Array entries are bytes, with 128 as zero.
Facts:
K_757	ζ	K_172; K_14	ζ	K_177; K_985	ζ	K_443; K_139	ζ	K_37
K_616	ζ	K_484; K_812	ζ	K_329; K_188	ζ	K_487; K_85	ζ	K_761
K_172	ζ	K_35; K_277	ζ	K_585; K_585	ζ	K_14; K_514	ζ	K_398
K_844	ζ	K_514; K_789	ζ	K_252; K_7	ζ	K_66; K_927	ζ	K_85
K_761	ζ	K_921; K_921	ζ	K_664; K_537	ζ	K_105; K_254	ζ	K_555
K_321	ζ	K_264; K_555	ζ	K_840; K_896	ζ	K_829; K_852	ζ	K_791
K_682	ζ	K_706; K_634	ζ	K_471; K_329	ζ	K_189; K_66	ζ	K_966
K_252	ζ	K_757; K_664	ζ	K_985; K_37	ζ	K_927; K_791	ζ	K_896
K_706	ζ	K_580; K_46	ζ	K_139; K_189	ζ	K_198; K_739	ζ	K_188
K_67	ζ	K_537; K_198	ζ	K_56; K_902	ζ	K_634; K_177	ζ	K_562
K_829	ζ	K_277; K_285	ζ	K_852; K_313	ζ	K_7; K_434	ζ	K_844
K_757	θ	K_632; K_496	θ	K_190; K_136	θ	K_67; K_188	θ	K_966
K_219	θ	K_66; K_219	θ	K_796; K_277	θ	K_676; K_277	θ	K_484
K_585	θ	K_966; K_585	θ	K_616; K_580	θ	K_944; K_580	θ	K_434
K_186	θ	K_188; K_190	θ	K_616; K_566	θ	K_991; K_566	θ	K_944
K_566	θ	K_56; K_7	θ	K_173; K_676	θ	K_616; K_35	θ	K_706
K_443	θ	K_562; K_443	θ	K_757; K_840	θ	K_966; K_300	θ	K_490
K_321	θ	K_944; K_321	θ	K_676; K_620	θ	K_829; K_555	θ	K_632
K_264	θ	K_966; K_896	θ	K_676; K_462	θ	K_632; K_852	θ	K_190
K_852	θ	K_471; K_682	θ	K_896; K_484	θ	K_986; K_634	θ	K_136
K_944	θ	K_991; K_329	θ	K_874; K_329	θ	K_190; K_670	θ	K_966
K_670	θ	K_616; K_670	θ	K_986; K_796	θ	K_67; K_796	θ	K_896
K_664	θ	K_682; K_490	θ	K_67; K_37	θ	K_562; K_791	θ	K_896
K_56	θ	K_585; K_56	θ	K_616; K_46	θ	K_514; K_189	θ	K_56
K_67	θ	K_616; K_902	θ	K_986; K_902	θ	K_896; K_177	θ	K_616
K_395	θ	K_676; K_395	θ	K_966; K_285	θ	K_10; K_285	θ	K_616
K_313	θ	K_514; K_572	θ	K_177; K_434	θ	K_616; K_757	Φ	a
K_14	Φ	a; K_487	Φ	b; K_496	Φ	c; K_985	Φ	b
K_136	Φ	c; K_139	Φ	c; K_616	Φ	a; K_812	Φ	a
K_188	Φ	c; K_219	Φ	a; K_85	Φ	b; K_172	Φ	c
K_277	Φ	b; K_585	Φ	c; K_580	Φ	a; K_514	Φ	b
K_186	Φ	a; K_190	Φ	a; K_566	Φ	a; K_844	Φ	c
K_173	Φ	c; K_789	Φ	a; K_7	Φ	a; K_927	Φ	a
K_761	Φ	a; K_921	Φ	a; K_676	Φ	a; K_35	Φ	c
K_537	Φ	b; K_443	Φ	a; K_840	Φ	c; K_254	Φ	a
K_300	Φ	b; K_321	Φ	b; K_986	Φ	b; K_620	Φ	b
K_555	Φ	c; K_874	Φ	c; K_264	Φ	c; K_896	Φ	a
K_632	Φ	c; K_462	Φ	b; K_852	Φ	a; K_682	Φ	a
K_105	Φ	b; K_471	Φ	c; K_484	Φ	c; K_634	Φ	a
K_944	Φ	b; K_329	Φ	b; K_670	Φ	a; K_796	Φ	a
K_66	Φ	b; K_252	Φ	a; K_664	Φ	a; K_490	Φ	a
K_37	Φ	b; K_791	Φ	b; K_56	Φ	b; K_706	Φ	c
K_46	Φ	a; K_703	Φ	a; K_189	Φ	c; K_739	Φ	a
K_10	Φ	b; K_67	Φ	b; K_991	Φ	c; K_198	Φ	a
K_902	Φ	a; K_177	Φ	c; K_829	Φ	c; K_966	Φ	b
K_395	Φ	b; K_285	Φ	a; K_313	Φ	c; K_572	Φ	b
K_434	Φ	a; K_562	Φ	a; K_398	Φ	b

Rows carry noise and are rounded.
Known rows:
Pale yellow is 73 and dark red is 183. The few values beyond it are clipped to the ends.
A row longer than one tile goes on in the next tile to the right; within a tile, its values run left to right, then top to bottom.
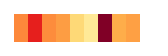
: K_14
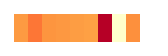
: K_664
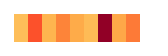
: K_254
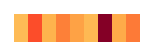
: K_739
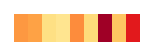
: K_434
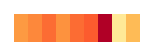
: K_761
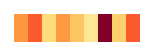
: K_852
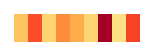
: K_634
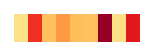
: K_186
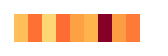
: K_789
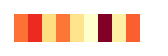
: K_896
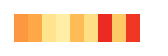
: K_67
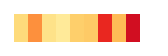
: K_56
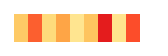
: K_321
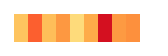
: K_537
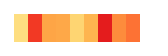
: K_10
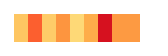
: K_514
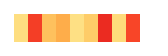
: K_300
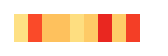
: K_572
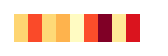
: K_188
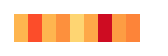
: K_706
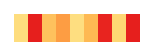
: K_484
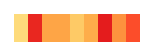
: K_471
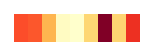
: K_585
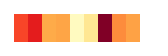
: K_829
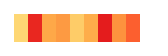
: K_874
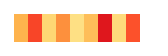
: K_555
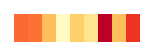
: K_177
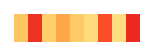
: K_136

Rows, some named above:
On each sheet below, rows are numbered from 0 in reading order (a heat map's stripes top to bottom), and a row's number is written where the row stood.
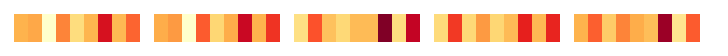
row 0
K_329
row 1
K_189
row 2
K_670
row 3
K_35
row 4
K_46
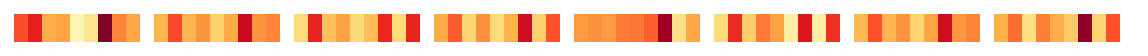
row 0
K_829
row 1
K_706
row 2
K_484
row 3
K_313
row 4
K_927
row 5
K_796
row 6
K_706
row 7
K_7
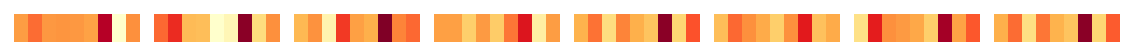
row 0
K_664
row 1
K_277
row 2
K_252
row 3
K_37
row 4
K_7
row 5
K_985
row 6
K_562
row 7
K_7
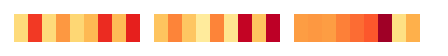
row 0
K_35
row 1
K_190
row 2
K_927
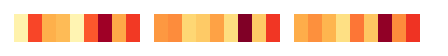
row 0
K_966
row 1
K_285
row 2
K_616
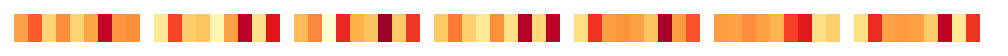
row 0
K_844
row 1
K_395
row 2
K_757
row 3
K_676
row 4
K_703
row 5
K_85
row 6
K_443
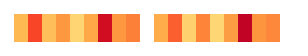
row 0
K_706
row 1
K_844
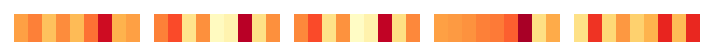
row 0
K_139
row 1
K_791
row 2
K_791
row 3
K_927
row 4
K_35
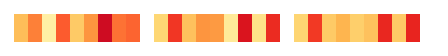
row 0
K_172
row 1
K_490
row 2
K_496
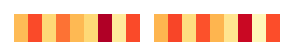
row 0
K_902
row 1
K_682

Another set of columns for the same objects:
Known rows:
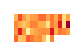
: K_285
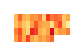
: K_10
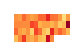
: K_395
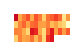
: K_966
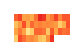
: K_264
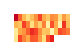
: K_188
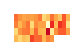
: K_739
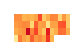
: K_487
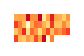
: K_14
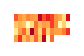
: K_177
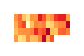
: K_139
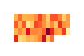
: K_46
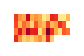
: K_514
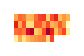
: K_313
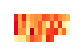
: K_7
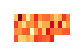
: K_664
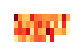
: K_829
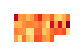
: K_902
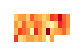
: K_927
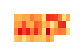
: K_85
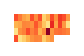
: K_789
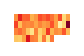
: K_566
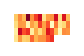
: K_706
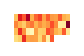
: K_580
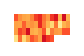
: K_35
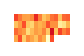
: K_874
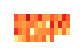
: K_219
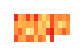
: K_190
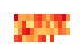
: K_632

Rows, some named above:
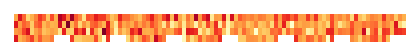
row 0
K_443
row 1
K_896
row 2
K_35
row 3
K_706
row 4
K_490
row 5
K_190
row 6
K_985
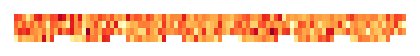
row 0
K_172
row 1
K_7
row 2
K_676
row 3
K_434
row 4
K_313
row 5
K_67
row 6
K_490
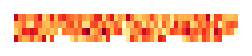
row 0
K_562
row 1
K_313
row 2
K_188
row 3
K_277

